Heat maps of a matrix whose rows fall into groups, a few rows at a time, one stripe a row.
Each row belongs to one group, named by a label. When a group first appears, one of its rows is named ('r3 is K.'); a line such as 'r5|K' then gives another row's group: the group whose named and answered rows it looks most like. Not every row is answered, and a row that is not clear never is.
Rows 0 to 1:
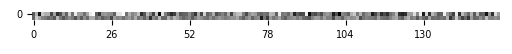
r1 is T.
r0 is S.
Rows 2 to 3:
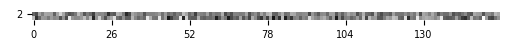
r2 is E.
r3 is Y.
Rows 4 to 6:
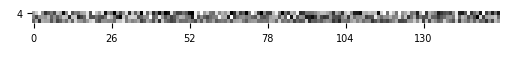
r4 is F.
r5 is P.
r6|S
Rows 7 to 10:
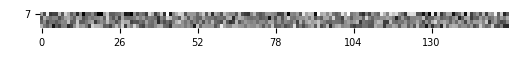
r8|T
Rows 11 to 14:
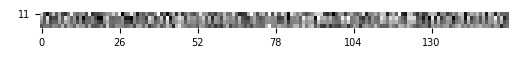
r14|P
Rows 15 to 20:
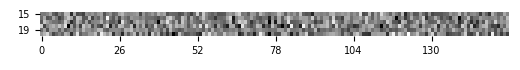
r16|T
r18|Y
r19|S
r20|F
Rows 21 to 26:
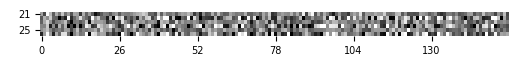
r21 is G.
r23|T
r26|T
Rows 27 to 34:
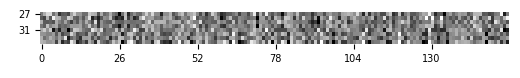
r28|E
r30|E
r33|Y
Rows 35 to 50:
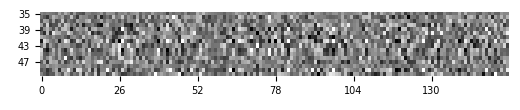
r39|T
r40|E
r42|T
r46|Y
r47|S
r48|E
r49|T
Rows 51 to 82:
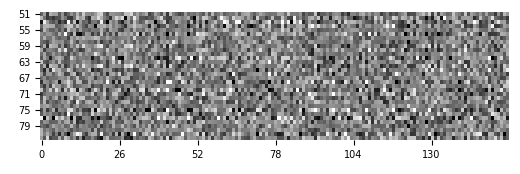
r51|S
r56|Y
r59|S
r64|S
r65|E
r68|T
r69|E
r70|P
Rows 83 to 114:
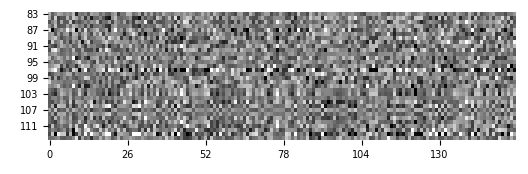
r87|Y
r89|F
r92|T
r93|F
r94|Y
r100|G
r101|Y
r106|S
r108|S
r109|P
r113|S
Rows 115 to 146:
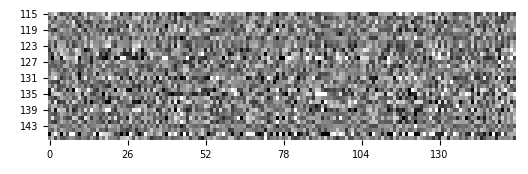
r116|S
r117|Y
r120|G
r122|S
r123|S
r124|E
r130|T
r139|S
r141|T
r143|F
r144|E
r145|T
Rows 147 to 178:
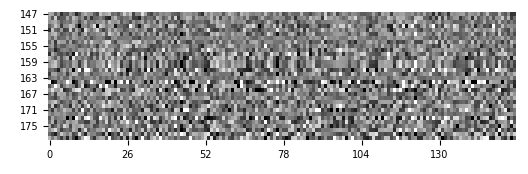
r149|F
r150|T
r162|T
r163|P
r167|S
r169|F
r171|P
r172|P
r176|F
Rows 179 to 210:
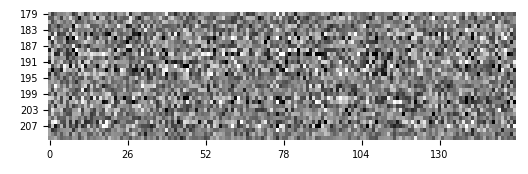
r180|T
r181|Y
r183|P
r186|E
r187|Y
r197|G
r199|S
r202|S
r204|T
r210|F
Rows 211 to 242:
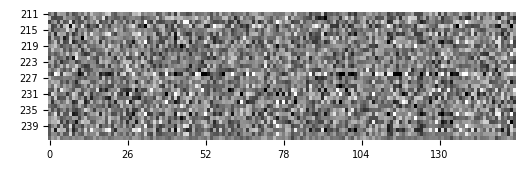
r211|S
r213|P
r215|Y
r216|S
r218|P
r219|F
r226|G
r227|G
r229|G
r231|T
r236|P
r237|F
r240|S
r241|P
